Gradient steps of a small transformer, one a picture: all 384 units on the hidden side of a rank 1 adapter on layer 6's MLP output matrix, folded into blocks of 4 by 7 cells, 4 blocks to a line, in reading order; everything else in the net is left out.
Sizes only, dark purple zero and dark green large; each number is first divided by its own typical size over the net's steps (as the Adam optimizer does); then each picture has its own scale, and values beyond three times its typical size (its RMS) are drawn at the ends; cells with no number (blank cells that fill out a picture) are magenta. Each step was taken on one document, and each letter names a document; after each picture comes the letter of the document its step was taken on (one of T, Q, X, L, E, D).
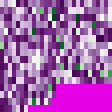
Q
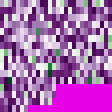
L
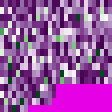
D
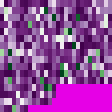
D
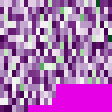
L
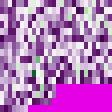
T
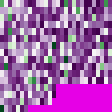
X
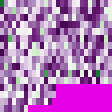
X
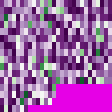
L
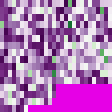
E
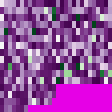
Q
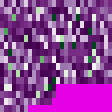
D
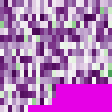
E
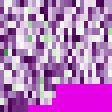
L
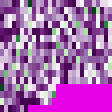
L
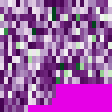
Q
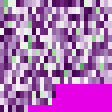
L
